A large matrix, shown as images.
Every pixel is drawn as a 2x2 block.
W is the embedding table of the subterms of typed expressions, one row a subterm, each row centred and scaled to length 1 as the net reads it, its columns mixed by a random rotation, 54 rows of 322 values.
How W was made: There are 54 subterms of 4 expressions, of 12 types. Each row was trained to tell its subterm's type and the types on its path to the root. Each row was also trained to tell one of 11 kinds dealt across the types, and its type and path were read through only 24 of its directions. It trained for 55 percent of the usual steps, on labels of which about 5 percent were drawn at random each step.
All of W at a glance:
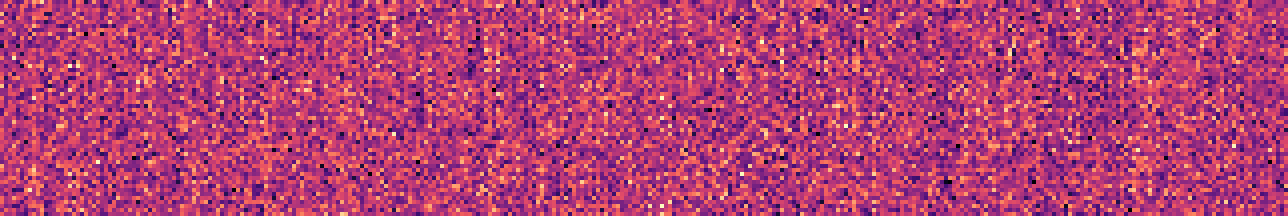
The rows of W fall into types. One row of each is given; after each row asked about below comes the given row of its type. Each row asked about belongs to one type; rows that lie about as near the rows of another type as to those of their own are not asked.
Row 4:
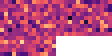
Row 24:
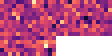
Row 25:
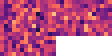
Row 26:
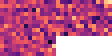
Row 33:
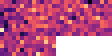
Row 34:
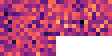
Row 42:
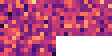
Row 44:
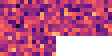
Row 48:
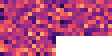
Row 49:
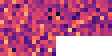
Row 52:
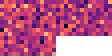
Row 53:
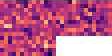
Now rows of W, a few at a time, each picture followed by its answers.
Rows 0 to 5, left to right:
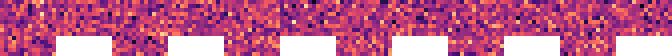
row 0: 24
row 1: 52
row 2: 53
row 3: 25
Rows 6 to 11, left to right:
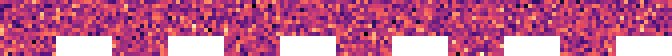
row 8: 24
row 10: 53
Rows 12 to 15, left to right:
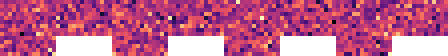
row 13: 44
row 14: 42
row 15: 52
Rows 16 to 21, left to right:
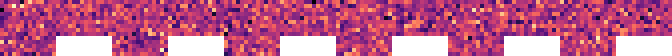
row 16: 48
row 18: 33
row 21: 25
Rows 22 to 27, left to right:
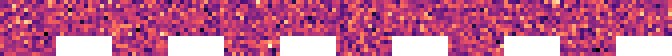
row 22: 26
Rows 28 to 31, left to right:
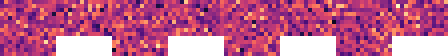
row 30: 42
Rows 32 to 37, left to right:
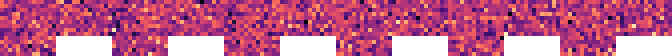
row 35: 4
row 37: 44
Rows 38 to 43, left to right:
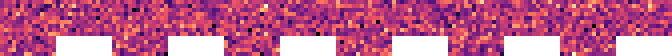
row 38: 52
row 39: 53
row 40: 26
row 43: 48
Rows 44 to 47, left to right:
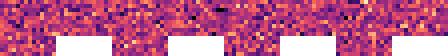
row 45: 4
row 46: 48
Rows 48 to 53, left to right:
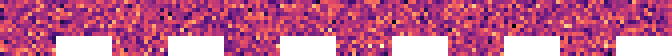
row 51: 24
